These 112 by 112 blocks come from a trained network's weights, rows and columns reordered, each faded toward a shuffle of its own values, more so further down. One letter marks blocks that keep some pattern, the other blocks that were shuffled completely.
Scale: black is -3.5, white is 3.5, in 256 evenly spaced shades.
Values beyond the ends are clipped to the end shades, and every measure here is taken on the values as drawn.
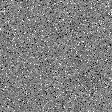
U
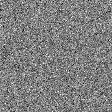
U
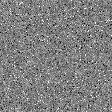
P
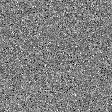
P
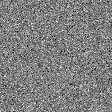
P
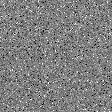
P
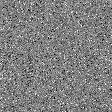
U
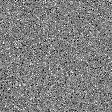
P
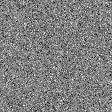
U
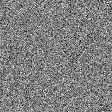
P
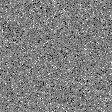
U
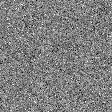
U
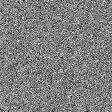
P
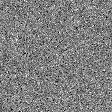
U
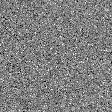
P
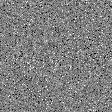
P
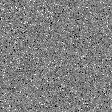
U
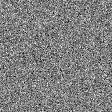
U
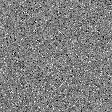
U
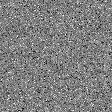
U
